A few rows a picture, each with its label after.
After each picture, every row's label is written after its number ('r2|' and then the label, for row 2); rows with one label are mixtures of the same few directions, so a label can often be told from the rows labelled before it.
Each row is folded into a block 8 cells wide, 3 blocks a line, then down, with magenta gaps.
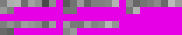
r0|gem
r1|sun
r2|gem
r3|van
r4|gem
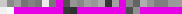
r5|van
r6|van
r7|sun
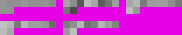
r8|sun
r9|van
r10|sun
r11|sun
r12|van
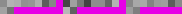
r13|gem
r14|sun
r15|gem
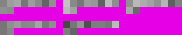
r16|gem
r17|van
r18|gem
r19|van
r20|sun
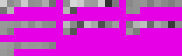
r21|sun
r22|gem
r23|gem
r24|gem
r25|van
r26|gem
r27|sun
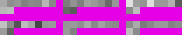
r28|van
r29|van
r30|sun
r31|van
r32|gem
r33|sun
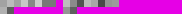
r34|gem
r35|van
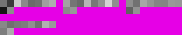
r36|sun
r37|gem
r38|sun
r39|gem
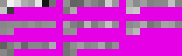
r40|gem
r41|gem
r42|van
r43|gem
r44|gem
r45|van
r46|sun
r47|van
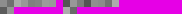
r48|sun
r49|sun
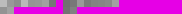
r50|sun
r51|sun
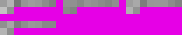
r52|sun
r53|van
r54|sun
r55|sun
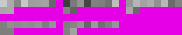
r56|sun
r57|sun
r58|gem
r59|van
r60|gem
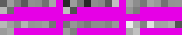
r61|sun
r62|sun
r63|van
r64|sun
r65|sun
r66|sun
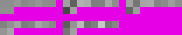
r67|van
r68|sun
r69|sun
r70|van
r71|van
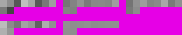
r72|van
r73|sun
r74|van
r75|van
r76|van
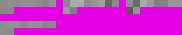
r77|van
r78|gem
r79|sun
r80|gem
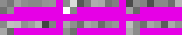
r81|sun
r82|sun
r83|sun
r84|gem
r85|van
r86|van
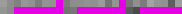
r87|van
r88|van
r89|van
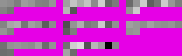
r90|van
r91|gem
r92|van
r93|gem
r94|van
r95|sun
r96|van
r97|gem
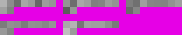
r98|van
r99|sun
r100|sun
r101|sun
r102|sun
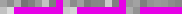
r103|van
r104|van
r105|sun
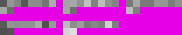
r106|sun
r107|gem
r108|sun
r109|van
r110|van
